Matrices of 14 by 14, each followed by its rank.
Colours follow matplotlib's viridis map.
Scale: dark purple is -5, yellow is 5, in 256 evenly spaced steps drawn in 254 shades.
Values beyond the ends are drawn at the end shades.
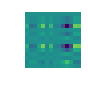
one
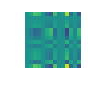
one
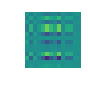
one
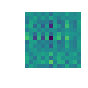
two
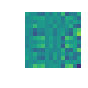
two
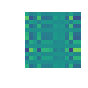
one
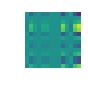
one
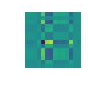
one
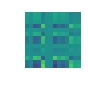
one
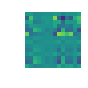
two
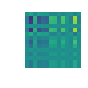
one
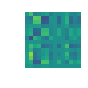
two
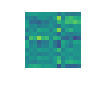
two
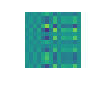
one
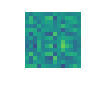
two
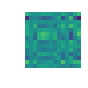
two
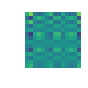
one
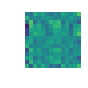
two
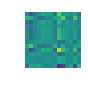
two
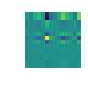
one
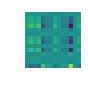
one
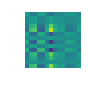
one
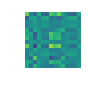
two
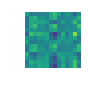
two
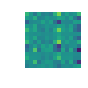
two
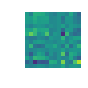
two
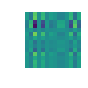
one
